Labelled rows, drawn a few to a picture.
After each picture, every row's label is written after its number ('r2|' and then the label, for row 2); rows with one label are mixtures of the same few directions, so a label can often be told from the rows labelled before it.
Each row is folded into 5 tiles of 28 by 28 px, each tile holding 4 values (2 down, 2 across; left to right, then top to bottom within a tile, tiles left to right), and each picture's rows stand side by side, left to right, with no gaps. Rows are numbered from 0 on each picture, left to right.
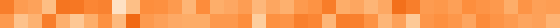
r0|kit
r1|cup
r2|kit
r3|kit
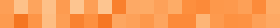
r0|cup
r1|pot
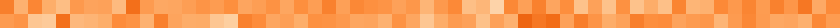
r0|pot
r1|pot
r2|cup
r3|kit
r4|cup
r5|cup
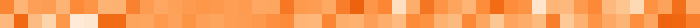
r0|pot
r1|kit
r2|kit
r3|kit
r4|kit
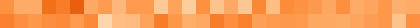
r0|kit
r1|cup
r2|cup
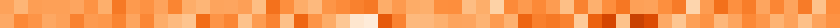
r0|cup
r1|pot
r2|pot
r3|kit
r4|pot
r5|cup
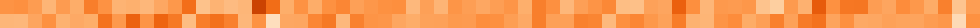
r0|kit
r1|kit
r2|pot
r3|cup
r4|kit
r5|kit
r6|cup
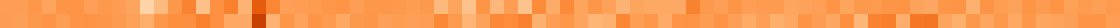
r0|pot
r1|cup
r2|pot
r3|cup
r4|pot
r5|pot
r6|pot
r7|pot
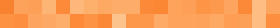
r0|cup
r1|cup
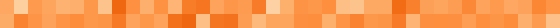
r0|cup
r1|pot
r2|kit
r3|kit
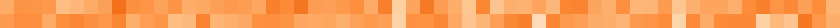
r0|kit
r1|pot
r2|cup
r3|cup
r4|cup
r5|pot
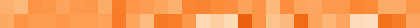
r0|cup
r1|pot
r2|pot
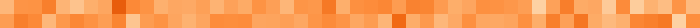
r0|kit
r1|cup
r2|cup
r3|kit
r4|cup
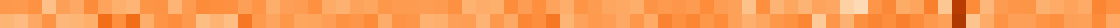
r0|kit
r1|pot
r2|pot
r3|kit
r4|kit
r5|cup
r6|cup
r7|kit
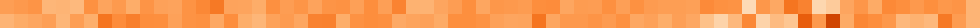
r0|kit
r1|kit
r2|pot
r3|cup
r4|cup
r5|kit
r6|pot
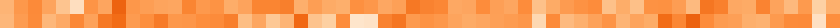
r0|kit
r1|kit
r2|pot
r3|cup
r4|kit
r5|cup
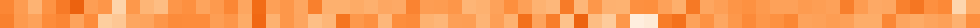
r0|kit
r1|cup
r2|pot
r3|kit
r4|pot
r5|pot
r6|kit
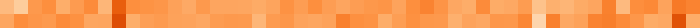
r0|cup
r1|cup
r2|pot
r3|cup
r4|cup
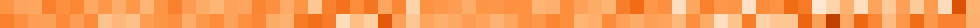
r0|kit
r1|kit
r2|pot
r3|kit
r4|kit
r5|kit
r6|cup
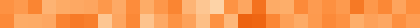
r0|pot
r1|kit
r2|cup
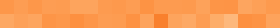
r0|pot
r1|pot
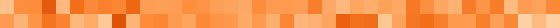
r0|cup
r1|kit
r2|pot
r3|kit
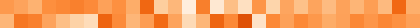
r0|pot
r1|cup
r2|cup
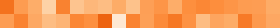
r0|cup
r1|pot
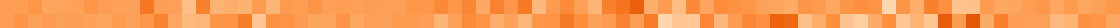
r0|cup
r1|cup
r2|pot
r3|cup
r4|kit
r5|pot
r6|kit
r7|pot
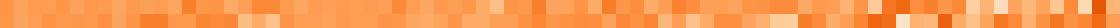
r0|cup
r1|kit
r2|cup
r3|kit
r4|kit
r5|pot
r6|pot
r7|cup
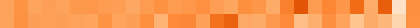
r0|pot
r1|pot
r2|cup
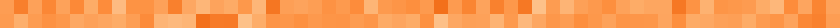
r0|cup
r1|pot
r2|kit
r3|cup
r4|kit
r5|kit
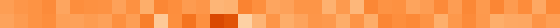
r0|cup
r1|pot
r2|kit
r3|cup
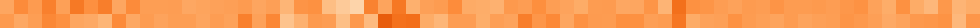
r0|cup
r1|kit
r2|kit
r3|kit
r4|cup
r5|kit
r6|cup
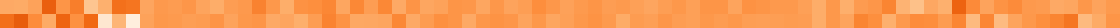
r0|kit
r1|kit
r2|cup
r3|kit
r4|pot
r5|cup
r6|kit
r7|pot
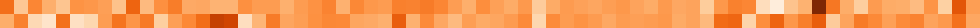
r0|pot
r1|pot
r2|cup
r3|cup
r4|cup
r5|kit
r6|cup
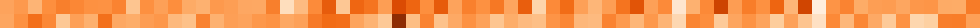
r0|pot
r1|pot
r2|cup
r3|cup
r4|kit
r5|cup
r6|pot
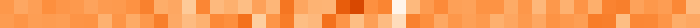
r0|kit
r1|cup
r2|kit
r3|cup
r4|pot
